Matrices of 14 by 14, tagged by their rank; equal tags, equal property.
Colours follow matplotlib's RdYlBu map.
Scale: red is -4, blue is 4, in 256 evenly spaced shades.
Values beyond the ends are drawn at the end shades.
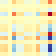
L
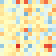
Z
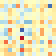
Z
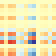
L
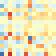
Z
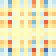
L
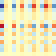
L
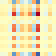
L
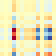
L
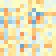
Z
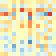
Z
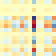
L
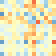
Z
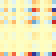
L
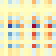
L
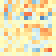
Z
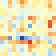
Z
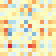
Z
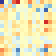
Z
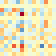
Z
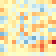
Z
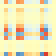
L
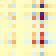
L
